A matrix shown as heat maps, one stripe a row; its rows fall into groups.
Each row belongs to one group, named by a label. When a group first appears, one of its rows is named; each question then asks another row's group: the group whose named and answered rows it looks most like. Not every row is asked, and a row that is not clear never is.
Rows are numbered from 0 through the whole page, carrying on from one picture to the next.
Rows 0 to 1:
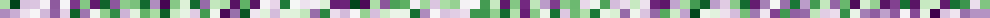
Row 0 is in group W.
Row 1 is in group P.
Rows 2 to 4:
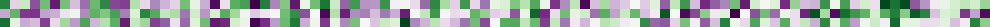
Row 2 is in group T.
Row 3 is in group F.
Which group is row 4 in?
T
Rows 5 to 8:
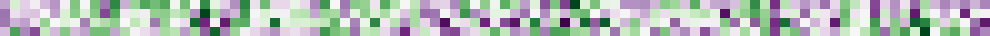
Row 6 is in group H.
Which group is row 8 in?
F
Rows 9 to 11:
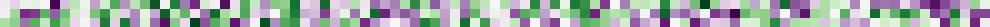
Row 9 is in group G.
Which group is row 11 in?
W
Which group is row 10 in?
F
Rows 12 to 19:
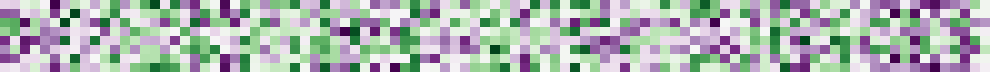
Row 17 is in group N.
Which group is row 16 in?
N
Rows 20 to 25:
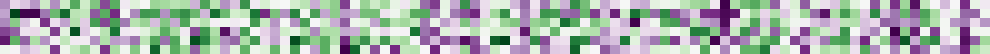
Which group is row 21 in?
N
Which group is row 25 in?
H
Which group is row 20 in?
H
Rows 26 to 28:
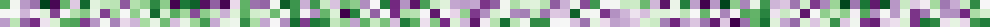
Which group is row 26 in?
T
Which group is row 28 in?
N
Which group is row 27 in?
H
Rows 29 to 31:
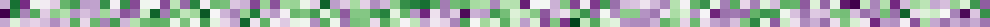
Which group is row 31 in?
P
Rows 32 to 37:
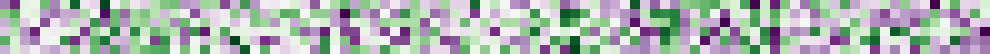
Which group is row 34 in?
P
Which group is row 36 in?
F
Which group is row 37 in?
P
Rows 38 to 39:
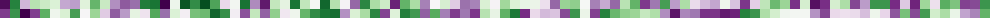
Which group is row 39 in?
N
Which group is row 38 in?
N
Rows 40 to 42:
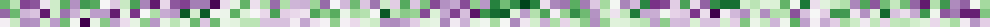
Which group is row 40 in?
T
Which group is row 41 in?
N
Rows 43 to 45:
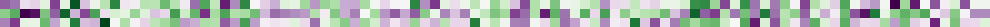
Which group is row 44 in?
F
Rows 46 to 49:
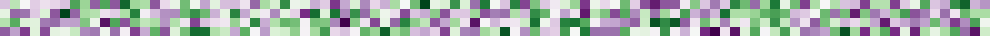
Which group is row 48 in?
G
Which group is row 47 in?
T
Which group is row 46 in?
W
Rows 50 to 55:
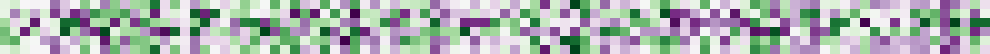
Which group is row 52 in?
N
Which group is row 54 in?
G
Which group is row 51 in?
F
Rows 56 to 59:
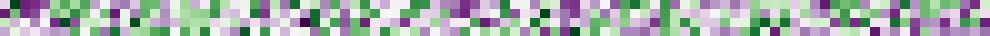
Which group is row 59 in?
P
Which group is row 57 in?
N
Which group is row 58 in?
T
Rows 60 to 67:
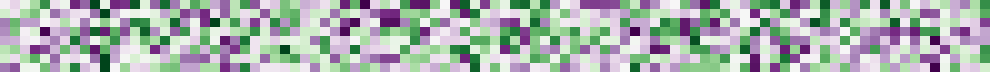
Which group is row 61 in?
G
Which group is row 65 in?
W
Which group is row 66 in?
G
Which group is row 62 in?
F
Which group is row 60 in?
T
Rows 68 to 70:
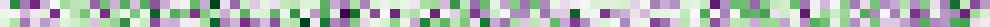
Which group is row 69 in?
H
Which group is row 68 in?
W
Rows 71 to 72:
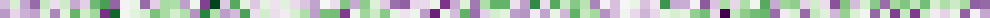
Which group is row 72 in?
H
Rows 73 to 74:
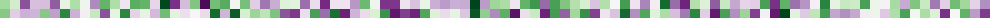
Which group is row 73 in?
F
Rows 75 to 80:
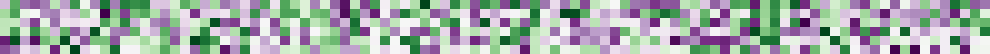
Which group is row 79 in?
N
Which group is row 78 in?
T
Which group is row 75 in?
W
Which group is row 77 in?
W
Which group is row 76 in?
G
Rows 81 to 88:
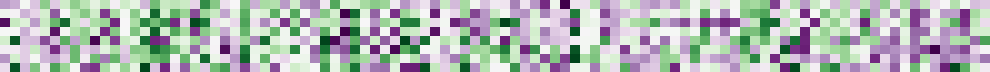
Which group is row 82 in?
H
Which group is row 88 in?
W
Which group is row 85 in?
W
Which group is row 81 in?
H
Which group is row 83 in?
N
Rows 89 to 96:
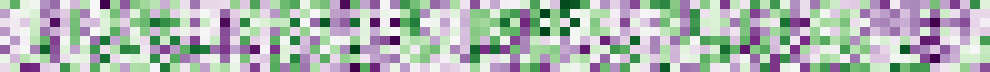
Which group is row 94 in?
T
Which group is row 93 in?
H
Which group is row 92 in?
P
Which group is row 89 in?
G
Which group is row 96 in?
F
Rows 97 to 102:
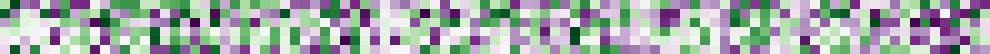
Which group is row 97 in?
F
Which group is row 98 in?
T
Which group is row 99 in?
W
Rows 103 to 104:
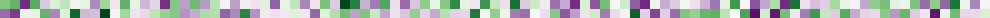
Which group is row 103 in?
W
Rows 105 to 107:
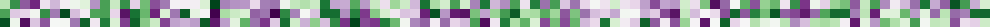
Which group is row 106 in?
T
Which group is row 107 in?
T
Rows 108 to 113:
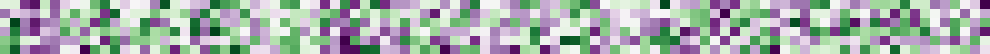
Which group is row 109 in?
H
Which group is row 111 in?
F
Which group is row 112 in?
G
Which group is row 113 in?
F
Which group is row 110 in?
W
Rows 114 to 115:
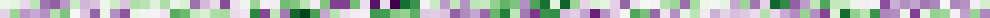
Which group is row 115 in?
N
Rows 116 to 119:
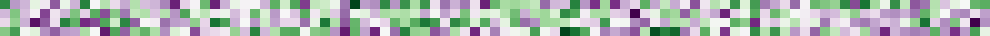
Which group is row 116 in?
T
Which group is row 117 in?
P
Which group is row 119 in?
G
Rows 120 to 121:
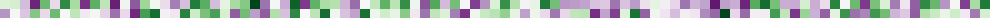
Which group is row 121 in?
N
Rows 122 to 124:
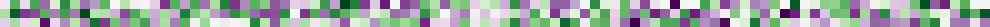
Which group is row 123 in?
T
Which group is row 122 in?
W
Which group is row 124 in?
P
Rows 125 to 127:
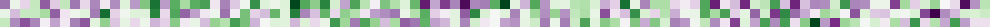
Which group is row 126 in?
G
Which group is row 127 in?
F
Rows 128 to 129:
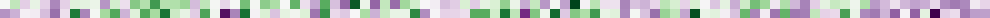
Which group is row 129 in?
P
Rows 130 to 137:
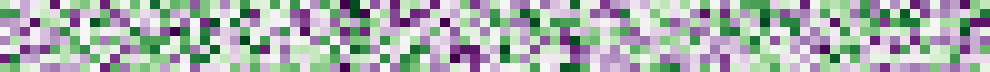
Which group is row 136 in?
N
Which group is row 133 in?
T
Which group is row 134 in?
P
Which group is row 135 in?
N
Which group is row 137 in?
G
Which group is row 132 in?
F
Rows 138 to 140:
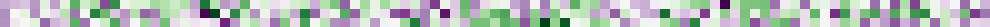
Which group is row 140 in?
P
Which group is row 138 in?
H
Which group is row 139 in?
F
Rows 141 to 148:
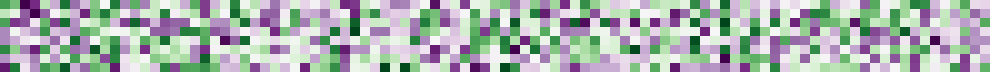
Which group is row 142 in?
F
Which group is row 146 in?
F
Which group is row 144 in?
T
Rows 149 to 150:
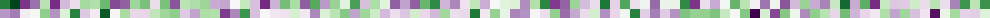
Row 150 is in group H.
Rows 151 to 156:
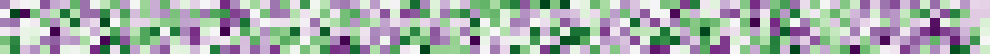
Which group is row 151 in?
P
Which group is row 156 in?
W
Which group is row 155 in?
G
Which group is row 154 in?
G
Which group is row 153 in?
H
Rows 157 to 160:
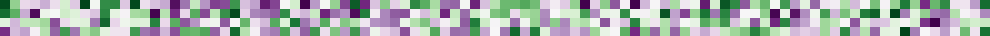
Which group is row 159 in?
G
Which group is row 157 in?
T
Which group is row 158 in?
F
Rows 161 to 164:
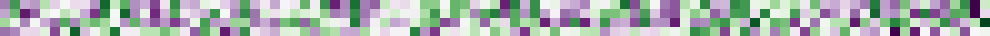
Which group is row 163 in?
T
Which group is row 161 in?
W
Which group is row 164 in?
H
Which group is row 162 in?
W
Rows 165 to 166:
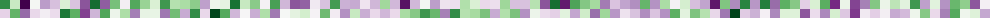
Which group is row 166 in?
W
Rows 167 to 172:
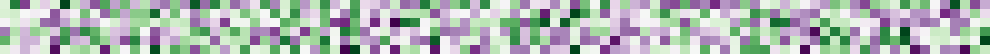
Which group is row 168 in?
G
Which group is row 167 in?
W
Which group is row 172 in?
H
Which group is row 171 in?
T
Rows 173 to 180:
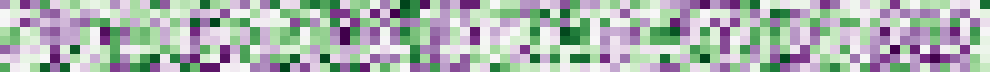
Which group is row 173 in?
N
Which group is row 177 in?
G
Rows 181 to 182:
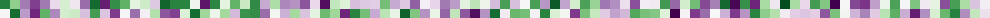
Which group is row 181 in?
F
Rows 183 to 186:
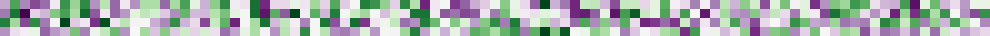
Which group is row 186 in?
P
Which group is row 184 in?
N
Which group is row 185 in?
W
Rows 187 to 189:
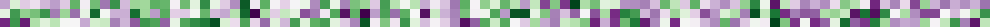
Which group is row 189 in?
N
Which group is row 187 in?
P
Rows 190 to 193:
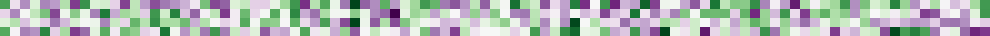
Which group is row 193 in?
F
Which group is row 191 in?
H
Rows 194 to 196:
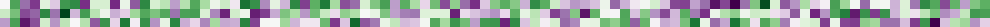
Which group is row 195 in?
T
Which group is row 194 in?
N
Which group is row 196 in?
W
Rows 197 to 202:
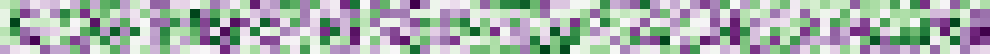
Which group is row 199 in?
W
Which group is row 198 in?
F
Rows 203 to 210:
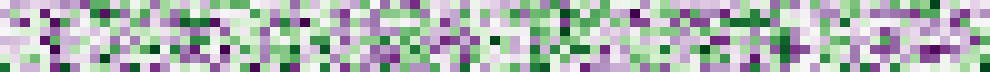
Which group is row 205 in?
T
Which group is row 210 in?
T
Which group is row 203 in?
F
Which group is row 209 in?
G
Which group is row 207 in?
N
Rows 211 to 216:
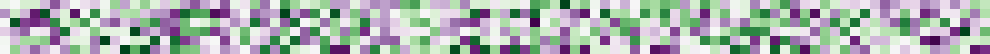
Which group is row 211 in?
G
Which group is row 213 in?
N
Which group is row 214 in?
T
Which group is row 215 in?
G
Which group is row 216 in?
W
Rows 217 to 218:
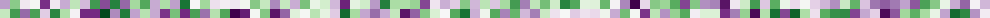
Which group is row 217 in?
P
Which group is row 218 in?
W
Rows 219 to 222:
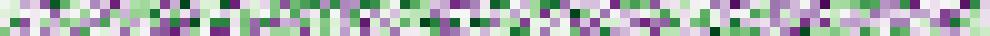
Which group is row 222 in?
T
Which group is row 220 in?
G
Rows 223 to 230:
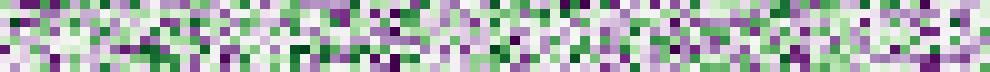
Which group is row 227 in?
F
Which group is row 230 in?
H
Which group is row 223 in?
T
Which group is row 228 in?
N
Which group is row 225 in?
N
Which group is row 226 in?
H
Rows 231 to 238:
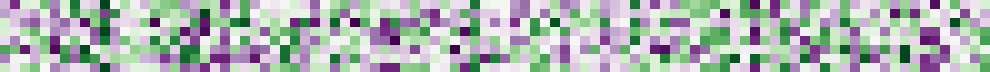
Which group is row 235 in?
H
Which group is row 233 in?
F
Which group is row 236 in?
T
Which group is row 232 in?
H
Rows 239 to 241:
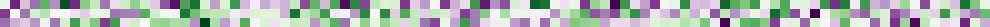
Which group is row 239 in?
T
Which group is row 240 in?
N
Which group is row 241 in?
H
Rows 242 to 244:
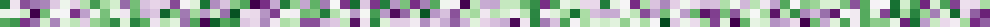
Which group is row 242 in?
T
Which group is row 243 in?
F
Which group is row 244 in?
F
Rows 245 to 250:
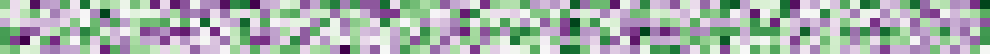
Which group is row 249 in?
T
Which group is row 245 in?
T
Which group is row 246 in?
G
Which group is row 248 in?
T
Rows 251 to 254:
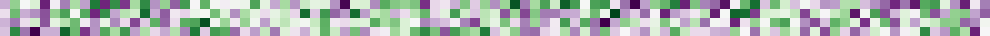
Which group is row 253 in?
N
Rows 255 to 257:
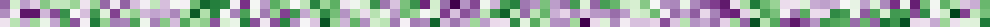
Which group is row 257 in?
T
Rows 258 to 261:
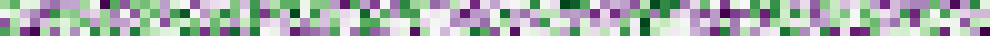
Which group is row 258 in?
G
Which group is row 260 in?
N
